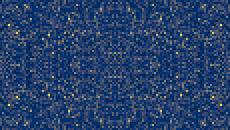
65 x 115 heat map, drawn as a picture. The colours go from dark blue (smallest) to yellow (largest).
Seam: none. Stripes: none. Mirror symmetry: left to right and top to bottom. Histogram: skewed, a long tail of high values. Average level on the scale: 20%. Odd rows or columns: none.
